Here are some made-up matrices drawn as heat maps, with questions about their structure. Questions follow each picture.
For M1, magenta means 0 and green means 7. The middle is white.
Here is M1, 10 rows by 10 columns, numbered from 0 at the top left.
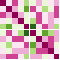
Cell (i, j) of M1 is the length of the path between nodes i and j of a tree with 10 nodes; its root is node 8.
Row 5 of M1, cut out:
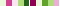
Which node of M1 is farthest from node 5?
4
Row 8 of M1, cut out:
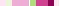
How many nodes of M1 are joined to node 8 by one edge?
2
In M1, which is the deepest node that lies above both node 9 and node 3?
6
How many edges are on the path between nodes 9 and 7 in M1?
4
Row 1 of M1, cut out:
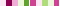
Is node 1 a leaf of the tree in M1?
no
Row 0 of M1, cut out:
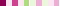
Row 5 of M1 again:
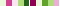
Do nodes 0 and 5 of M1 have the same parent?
no
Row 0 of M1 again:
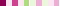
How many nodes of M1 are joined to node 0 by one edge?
1
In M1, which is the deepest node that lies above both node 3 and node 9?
6
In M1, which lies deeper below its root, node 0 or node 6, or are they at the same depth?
node 0
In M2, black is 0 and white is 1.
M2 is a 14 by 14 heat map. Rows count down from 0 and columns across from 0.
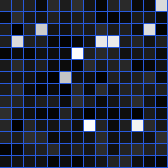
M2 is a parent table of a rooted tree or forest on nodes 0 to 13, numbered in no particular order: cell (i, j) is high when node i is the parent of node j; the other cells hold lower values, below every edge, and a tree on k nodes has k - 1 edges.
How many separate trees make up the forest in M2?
4
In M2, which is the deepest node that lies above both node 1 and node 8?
3
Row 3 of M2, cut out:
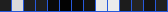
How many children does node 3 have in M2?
3
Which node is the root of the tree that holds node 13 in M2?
0
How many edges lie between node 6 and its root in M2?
1
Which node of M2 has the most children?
3
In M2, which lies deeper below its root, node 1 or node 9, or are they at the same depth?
the same depth
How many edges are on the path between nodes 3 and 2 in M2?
1
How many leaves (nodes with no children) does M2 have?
8
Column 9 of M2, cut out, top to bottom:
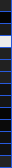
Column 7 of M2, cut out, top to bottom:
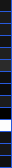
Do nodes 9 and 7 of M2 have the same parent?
no
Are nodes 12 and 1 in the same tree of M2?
yes
